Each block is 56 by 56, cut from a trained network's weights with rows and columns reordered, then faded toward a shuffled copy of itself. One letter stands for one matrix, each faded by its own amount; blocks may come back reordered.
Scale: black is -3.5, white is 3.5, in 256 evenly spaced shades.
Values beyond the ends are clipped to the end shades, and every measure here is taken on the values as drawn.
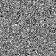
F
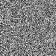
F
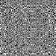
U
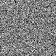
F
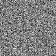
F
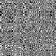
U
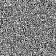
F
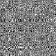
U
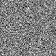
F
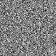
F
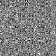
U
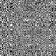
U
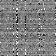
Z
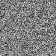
F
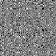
U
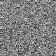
F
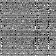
Z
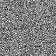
F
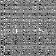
Z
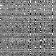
Z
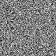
F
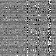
Z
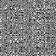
U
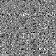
U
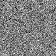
F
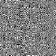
U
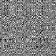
U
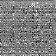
Z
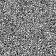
F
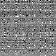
Z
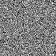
F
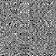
U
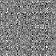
U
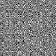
U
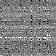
Z
